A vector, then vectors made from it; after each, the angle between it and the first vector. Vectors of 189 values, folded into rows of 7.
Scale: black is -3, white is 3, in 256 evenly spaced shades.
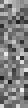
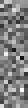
nearly parallel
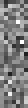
partly opposed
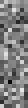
nearly parallel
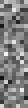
nearly parallel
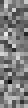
partly aligned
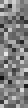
nearly parallel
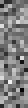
nearly opposite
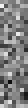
partly aligned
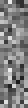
orthogonal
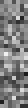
partly aligned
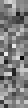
partly aligned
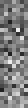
orthogonal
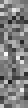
nearly parallel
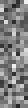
orthogonal
